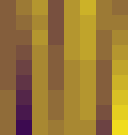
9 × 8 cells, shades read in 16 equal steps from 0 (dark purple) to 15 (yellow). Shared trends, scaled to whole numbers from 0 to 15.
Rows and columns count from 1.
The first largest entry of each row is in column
6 6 6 6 8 8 8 8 8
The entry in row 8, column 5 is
9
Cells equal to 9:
14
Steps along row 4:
down up down up up down up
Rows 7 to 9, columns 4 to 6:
7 9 10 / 7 9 10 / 8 9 9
